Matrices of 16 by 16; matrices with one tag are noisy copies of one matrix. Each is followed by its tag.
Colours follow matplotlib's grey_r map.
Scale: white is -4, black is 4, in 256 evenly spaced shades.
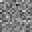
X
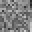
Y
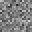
X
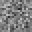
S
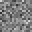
X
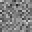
X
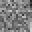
Y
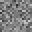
X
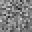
S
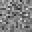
S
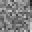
Y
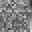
Y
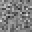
S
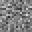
S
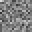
X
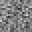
S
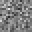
S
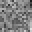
Y
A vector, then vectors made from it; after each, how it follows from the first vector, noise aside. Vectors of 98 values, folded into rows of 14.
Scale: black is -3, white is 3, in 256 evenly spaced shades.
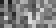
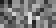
sign-scrambled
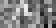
reversed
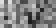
negated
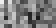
negated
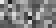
sign-scrambled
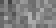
shrunk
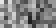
negated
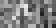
reversed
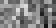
reversed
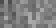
shrunk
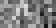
reversed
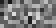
sign-scrambled
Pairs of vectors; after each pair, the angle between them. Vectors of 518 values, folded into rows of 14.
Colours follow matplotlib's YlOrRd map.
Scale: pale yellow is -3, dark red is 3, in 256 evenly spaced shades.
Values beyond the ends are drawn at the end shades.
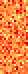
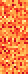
partly aligned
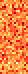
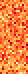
nearly parallel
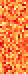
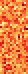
nearly parallel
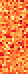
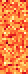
partly aligned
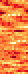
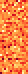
orthogonal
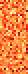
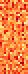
partly aligned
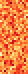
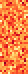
nearly parallel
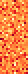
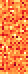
partly opposed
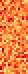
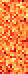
orthogonal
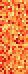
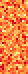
partly aligned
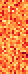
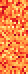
partly aligned
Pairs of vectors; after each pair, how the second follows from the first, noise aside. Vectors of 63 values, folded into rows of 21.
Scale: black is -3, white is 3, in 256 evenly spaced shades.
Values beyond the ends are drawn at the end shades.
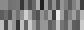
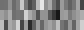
sign-scrambled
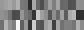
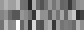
copied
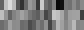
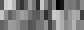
copied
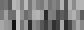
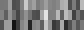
sign-scrambled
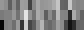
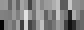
copied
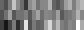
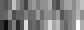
copied
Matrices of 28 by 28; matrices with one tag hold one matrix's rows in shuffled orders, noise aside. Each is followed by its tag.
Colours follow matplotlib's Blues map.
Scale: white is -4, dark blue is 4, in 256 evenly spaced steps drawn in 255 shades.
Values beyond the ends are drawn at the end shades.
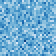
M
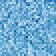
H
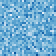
H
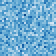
M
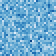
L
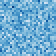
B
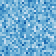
M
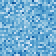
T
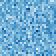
H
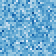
T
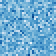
T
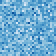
T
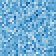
H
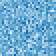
H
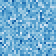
B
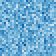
M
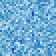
T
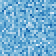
H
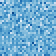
B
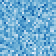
M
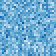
M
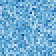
L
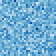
H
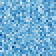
B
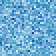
T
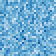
M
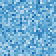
T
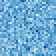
H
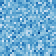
B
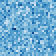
T
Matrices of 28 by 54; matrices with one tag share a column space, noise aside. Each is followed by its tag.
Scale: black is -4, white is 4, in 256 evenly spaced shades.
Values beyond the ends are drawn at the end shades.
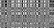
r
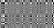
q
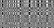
r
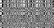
r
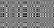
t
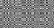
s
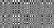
q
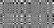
q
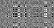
t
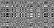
t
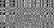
r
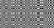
s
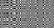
s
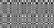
q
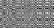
s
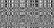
r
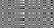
s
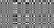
q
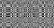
t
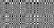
q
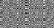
s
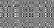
t
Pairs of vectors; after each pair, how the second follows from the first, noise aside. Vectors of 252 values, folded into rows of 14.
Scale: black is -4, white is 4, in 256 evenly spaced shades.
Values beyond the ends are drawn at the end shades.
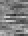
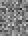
shuffled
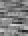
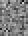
shuffled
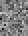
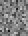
shuffled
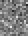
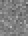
shrunk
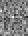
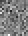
shuffled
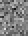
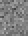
shrunk
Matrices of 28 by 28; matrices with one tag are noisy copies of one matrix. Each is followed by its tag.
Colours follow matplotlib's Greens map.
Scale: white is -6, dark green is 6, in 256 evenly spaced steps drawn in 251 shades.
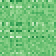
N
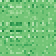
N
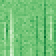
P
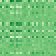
N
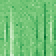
P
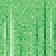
P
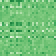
N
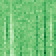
P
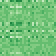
N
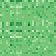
N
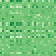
N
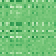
N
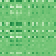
N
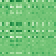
N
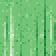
P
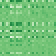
N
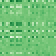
N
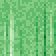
P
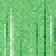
P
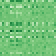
N
